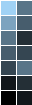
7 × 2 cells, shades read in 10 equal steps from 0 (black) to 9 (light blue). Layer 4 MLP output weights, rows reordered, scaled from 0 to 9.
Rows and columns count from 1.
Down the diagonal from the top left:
9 4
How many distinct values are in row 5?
2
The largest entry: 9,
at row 1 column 1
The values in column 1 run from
0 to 9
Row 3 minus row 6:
4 0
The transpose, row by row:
9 7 5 4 3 1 0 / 5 4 2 3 5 2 1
